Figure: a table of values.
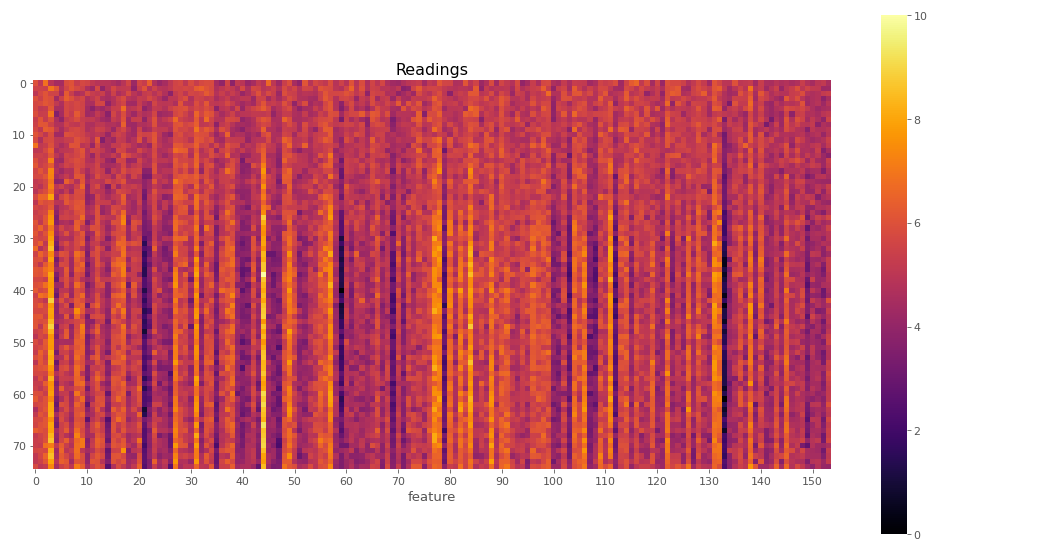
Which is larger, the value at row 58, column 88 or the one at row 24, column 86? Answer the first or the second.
the first
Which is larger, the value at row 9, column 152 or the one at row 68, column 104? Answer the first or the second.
the second
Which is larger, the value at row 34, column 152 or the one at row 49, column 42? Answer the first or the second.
the second
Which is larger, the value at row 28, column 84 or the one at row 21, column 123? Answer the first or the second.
the first
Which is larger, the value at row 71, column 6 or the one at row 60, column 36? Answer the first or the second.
the second
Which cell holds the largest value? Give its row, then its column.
37, 44
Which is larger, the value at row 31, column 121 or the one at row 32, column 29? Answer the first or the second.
the second
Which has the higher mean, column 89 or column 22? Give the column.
89
